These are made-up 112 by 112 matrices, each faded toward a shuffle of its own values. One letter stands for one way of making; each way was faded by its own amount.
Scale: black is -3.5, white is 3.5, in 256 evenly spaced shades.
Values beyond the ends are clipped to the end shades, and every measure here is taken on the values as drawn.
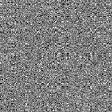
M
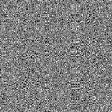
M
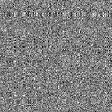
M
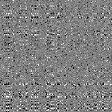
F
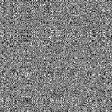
M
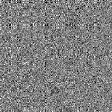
M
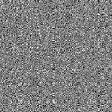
M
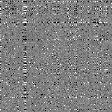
F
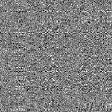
M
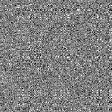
M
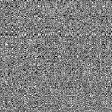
M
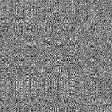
M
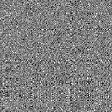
M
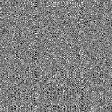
M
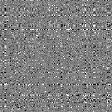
F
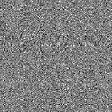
M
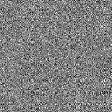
M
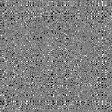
F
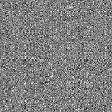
M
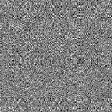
M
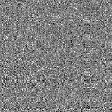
M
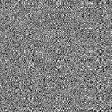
M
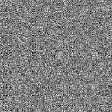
M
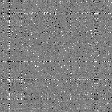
F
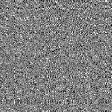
M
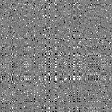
F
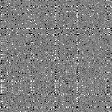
F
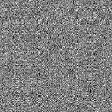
M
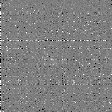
F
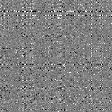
F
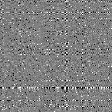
F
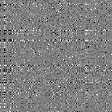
F
